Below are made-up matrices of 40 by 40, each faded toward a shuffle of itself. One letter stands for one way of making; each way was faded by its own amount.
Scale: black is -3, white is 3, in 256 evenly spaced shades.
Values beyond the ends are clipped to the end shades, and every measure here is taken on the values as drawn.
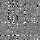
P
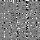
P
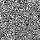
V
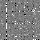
P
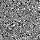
V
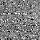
V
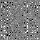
P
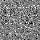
V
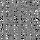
P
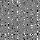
P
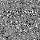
V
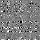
P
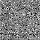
V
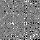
P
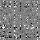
P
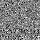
V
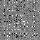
P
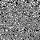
V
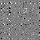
P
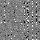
P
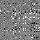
P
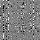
P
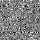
V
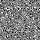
V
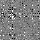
P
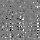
P
